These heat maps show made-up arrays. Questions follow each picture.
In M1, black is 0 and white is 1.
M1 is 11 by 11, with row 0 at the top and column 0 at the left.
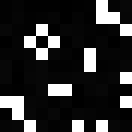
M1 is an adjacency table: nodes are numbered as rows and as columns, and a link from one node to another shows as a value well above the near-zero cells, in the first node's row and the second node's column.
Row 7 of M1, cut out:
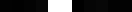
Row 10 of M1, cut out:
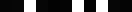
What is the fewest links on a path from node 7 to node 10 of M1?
4
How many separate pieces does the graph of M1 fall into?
1
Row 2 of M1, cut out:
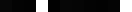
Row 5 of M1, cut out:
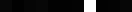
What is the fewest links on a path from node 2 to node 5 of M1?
4
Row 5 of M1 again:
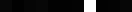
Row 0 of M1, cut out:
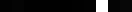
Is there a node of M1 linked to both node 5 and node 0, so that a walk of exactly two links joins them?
no
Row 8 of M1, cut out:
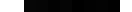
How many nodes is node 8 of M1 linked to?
3
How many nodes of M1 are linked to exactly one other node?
4
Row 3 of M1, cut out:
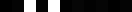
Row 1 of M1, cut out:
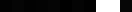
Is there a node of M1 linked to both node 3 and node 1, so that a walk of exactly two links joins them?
no
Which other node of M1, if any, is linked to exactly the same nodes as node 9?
none
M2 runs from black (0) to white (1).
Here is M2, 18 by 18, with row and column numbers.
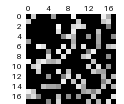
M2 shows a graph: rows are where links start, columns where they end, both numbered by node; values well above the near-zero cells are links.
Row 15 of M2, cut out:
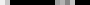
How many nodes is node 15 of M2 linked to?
6
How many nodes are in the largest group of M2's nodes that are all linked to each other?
4
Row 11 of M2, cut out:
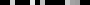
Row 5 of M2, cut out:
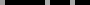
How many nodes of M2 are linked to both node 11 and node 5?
1
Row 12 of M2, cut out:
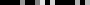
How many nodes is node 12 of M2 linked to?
6
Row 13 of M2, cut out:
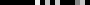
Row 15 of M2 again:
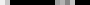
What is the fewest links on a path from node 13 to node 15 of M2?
1
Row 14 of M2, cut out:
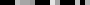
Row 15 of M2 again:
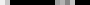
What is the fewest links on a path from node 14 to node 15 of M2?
1
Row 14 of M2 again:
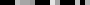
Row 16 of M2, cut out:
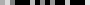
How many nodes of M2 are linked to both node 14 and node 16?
3
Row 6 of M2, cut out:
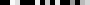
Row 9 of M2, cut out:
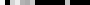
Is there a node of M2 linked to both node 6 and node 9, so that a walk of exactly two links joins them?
yes
